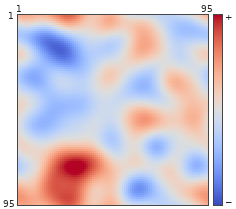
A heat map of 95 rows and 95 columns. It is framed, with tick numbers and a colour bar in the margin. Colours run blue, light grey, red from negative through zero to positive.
Mirror symmetry: none. Average level on the scale: 50%. Grain: smooth. Ninth with the highest average: bottom left. Odd rows or columns: none.
